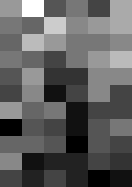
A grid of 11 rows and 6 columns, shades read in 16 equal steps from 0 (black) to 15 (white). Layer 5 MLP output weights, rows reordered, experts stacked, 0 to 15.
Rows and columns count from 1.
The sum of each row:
50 52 48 44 36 29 31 22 26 20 13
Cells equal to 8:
7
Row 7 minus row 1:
0 -9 2 -6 0 -6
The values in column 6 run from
1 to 11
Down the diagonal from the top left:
9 6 9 7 8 4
